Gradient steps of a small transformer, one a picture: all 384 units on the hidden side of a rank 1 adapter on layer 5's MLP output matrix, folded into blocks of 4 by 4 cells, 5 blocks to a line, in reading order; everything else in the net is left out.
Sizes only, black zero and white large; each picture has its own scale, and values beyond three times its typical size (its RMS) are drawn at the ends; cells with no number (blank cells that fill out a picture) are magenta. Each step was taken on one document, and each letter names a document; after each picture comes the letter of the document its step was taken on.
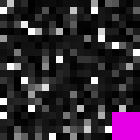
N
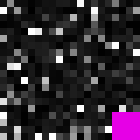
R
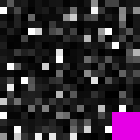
N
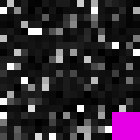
R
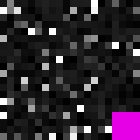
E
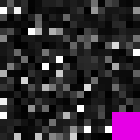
E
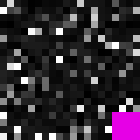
R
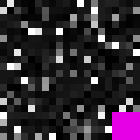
R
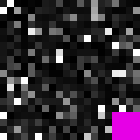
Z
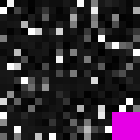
R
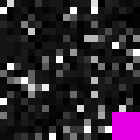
N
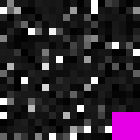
E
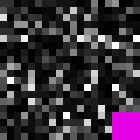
E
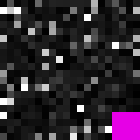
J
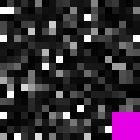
J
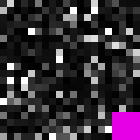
N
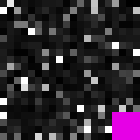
Z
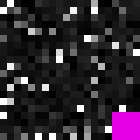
N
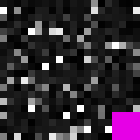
E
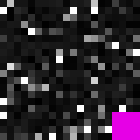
N
